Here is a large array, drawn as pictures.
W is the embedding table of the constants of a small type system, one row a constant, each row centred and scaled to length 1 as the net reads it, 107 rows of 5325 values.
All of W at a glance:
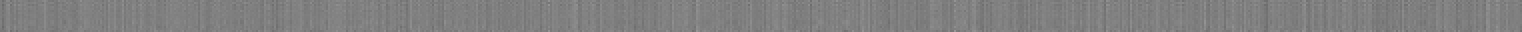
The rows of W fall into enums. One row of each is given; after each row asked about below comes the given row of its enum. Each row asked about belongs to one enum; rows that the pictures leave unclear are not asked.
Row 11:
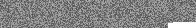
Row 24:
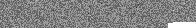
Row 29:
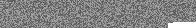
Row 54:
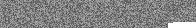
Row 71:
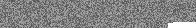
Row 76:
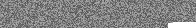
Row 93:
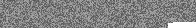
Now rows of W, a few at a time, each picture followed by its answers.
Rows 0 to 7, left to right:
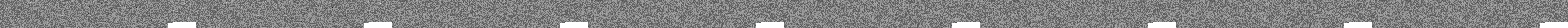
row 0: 24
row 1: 24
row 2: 29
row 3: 93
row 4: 93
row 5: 71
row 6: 93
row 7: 93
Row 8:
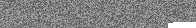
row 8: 29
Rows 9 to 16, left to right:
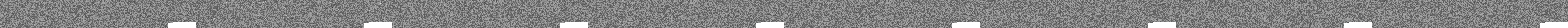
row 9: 76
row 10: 24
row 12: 76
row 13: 76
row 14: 29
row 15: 93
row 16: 29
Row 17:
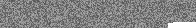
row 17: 71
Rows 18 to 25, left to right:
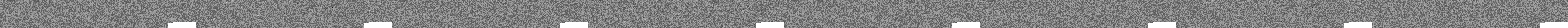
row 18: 93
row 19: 24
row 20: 29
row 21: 54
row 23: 29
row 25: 11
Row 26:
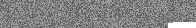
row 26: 11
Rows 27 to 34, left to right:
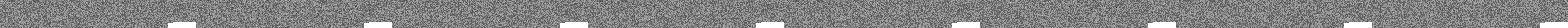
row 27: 71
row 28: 54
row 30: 71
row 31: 71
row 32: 24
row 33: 93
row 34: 11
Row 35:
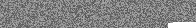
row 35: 76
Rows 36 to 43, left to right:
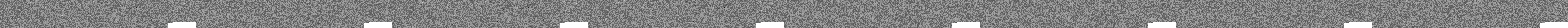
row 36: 24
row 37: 29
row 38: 24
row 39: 24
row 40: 93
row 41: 93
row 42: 29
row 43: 76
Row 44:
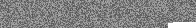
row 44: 11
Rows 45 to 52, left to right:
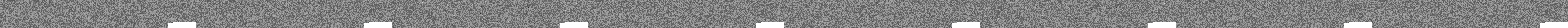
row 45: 93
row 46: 71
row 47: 24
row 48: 29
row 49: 76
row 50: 24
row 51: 71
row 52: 29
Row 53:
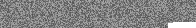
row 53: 11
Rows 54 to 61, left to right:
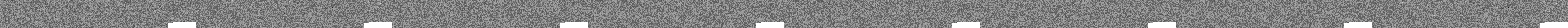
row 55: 24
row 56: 11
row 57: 93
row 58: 71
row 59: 76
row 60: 93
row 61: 24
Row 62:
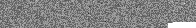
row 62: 24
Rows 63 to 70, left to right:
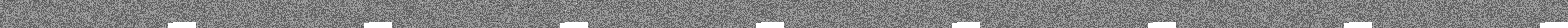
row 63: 93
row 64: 11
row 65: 24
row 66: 29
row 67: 29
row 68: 76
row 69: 93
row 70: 11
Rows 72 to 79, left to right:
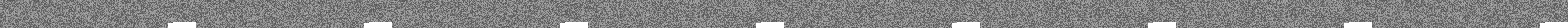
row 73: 71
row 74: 29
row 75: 11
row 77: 11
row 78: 11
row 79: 93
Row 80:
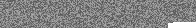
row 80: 29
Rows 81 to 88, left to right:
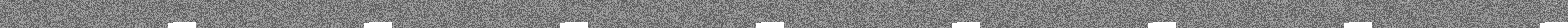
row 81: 71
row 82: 71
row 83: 11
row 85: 54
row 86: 76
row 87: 11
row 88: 24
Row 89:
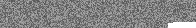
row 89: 71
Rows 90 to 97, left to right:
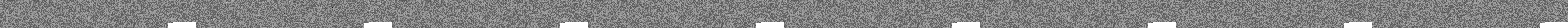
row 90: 93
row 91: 24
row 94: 93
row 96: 29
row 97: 76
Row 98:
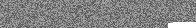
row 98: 76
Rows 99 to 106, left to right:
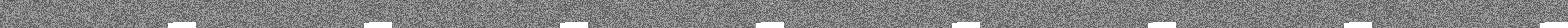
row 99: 93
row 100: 29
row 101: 54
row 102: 24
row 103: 29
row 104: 76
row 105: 29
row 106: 24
